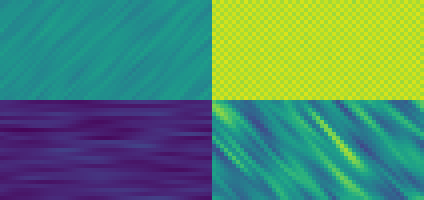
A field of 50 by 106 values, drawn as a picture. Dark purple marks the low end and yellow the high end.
The table splits into 2 rows of 2 panels. Panel 1,1: middling, slanting up to the right, faint in contrast. Panel 1,2: very high, checkered, faint in contrast. Panel 2,1: very low, streaked across, faint in contrast. Panel 2,2: middling, slanting down to the right, strong in contrast.
